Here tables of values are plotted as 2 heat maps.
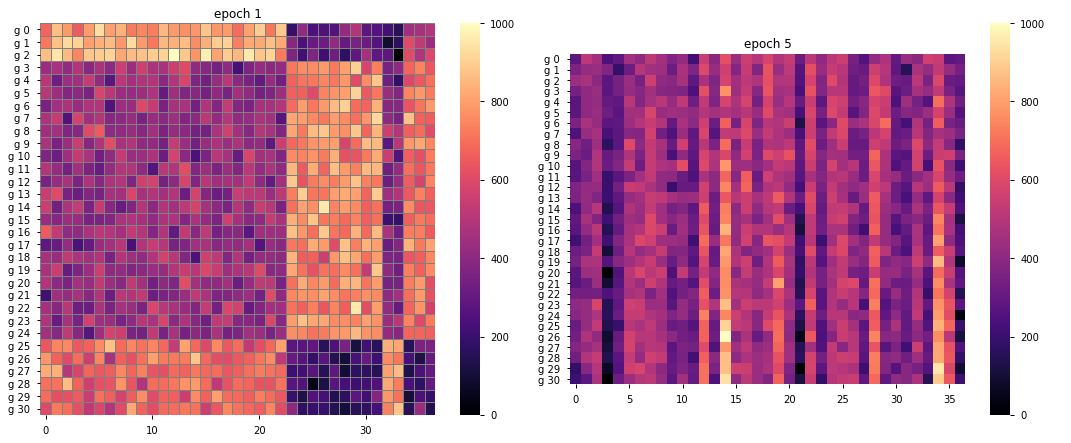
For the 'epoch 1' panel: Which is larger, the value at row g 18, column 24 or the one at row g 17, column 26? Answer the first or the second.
the second
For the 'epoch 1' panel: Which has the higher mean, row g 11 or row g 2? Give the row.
g 2
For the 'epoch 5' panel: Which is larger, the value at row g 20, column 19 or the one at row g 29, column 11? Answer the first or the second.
the first
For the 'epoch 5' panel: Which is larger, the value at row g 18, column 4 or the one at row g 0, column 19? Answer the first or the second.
the second
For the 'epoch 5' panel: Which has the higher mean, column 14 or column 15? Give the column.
14
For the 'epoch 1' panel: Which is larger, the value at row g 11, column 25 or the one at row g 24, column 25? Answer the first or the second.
the first
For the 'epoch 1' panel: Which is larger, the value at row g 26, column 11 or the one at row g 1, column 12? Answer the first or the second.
the second
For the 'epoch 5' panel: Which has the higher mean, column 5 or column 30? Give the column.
5
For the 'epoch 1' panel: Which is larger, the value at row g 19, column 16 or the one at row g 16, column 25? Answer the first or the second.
the second
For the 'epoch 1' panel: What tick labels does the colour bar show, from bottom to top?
0, 200, 400, 600, 800, 1000
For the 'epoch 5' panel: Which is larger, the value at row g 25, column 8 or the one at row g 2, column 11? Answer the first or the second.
the first
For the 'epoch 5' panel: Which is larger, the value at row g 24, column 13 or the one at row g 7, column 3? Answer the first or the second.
the first
